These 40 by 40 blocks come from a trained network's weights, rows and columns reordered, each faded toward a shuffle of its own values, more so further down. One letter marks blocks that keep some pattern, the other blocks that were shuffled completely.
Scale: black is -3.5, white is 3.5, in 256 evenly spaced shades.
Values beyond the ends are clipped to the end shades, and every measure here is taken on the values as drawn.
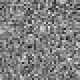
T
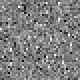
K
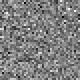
K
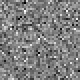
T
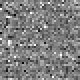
T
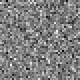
K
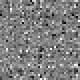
T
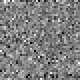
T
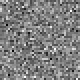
K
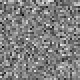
T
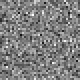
T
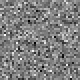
T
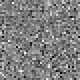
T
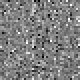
T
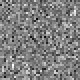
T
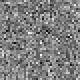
T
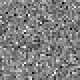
K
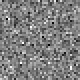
T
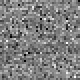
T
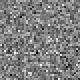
T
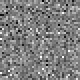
T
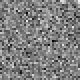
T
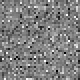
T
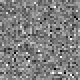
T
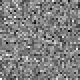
K
